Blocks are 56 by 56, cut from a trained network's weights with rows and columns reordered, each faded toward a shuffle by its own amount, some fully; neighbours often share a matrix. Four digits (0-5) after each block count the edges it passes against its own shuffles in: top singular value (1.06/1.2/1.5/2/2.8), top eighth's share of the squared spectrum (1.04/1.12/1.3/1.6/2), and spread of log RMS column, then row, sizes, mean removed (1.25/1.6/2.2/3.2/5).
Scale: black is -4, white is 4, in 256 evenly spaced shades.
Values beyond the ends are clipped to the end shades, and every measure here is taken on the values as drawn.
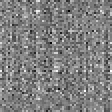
3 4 1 3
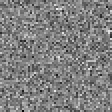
0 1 0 0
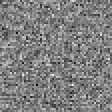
2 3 1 2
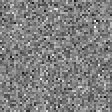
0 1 0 0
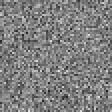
2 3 0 1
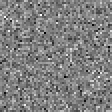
0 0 0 0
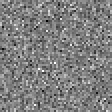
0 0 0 0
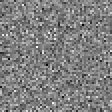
1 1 0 0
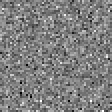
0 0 0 0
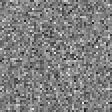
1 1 0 0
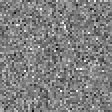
0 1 0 0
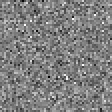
0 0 0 1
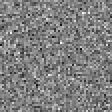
0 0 0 0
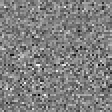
2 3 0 2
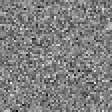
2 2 0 2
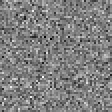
1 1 0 1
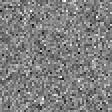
0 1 0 0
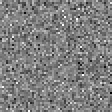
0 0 0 0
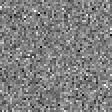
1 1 0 0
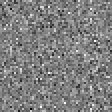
2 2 2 0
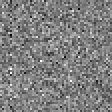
2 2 1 0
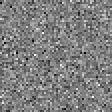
0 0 0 0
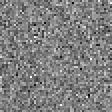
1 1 0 0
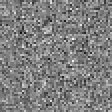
2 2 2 0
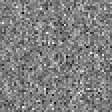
1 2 0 1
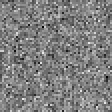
1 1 0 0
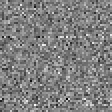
1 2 0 2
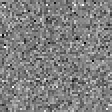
0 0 0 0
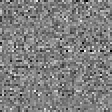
2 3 0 3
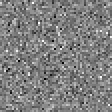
0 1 0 0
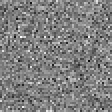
1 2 0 2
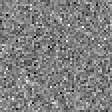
0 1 0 0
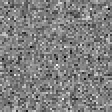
1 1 0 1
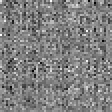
3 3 0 3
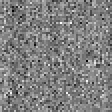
2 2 0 1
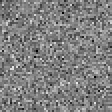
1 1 0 1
